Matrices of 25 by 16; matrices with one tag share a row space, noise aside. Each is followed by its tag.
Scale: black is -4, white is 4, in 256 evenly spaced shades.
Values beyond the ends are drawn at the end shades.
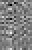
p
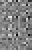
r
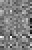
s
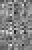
p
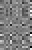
s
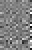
s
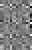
s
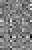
s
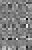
r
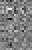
p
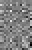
s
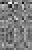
p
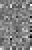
s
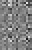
r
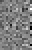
s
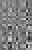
r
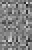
r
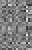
r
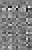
r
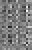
r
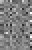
s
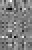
p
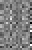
s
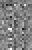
p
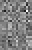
r
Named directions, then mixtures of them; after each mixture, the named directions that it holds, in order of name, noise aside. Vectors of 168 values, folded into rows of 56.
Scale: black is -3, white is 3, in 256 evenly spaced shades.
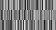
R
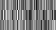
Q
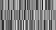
R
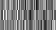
Q, R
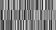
R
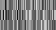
Q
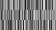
R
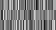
Q, R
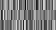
Q, R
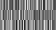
R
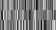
Q, R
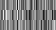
Q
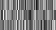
Q, R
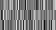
Q, R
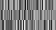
R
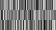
Q, R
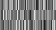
Q, R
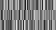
R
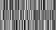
R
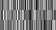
Q, R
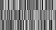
R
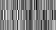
Q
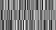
R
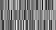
R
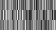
Q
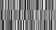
R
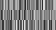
R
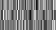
Q, R
